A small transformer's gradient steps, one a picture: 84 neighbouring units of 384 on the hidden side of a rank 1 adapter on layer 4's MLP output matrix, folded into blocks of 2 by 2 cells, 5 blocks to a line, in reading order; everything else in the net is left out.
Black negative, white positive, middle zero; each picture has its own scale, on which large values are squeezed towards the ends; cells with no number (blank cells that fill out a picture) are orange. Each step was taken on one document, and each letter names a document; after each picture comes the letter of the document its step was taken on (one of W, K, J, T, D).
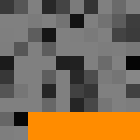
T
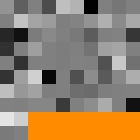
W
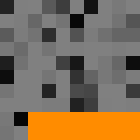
T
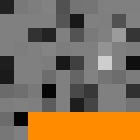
T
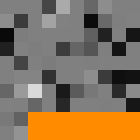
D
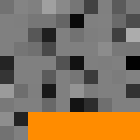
T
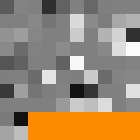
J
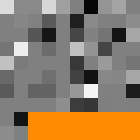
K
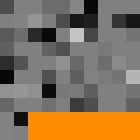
W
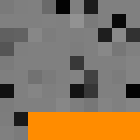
J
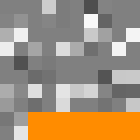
D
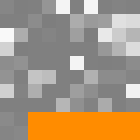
J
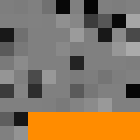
J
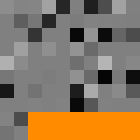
K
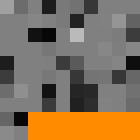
T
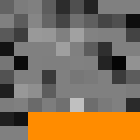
W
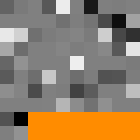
J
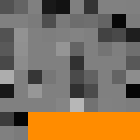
J
